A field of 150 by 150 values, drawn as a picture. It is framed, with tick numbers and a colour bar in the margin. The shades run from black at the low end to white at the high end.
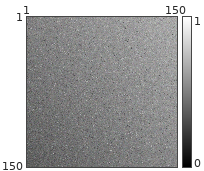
Slope: up to the top right. Histogram: bell-shaped. Ninth with the highest average: top right. Stripes: none. Grain: fine. Ninth with the lowest average: bottom left.
